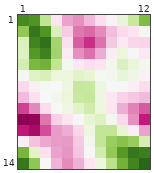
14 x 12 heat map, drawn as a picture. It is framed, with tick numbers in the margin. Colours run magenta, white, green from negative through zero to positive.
Histogram: bell-shaped. Calmest part: centre. Slope: none. Lone odd cells: none.
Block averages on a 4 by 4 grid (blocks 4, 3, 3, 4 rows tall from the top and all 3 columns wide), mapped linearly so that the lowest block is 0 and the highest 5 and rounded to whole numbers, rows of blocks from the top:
5 1 0 2
3 3 2 2
0 2 3 0
2 0 3 4
